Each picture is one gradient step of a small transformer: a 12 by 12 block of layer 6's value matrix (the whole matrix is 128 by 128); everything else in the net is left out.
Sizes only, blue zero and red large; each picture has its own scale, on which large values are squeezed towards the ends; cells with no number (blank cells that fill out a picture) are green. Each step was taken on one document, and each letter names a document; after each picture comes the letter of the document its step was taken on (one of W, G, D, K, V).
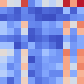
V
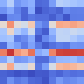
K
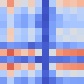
K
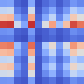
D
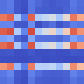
D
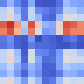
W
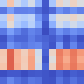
K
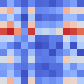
W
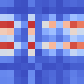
D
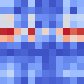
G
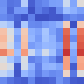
V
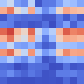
G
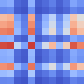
D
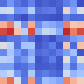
W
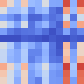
V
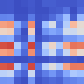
D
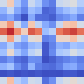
G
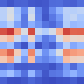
G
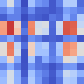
W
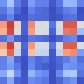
W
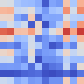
G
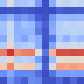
K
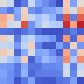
V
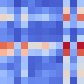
V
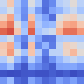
G
